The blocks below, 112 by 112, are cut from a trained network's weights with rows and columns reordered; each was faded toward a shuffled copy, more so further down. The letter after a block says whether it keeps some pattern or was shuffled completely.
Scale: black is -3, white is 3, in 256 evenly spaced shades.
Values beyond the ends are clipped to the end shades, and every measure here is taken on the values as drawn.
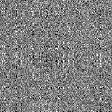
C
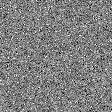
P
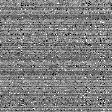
C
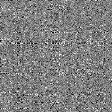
C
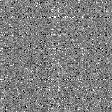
C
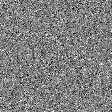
P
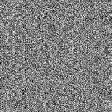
C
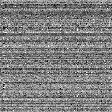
C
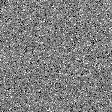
P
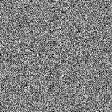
C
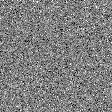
P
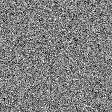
P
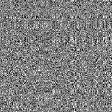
C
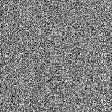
C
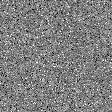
P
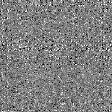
C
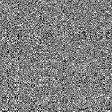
C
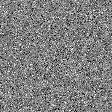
P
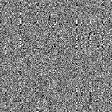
C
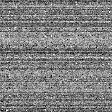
C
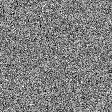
P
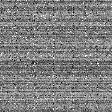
C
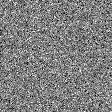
P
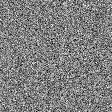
P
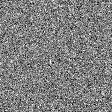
P
